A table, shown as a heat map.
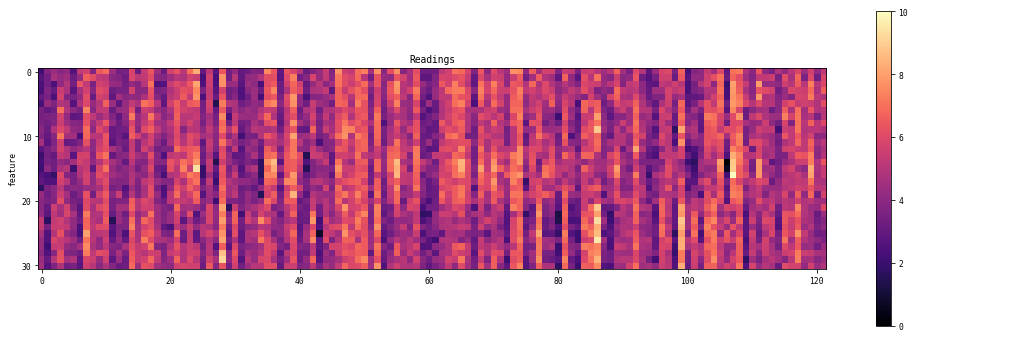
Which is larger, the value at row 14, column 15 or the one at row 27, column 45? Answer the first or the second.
the second
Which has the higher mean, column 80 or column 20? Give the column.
20
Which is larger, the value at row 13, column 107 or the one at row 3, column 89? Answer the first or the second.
the first
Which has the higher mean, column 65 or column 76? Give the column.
65
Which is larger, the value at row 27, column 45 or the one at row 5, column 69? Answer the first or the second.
the first
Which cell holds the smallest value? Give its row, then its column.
14, 106
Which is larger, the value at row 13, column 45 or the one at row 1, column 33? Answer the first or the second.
the second
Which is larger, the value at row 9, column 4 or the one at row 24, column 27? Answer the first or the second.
the first
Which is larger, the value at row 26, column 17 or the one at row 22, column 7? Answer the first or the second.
the second
